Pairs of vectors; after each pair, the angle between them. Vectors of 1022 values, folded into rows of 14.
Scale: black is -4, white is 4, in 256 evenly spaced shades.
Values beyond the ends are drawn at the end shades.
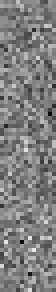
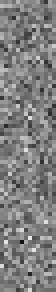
nearly parallel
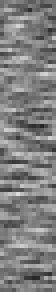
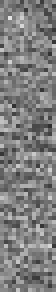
partly aligned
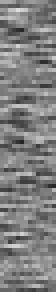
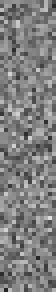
orthogonal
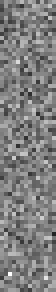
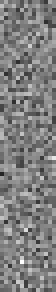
orthogonal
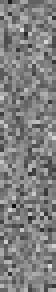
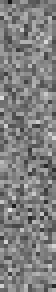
nearly parallel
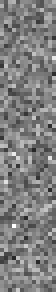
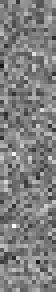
nearly parallel
